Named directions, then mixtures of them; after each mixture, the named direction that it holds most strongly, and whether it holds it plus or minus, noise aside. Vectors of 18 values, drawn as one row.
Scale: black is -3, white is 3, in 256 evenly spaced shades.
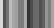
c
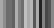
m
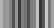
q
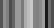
m, plus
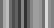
q, plus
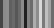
m, minus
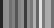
m, minus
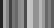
c, minus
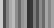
c, plus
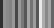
m, minus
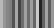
q, plus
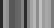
c, minus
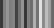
m, minus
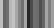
c, plus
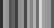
c, minus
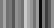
m, plus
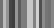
c, minus
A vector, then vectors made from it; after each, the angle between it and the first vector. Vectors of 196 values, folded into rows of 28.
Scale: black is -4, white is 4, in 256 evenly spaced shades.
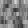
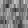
nearly parallel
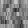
nearly parallel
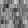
nearly parallel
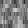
nearly opposite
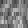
nearly opposite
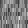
partly opposed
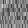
orthogonal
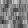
nearly parallel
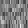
partly opposed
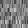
partly opposed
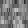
nearly opposite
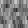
nearly parallel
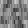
nearly parallel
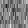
partly aligned
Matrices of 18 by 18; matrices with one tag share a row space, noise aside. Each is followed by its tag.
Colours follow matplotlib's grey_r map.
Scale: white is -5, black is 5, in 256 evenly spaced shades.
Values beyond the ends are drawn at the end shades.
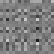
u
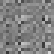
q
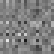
u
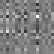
u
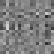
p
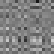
u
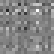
u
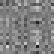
u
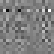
q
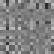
p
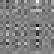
u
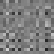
p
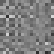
p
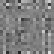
q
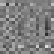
p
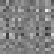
p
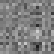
u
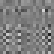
q
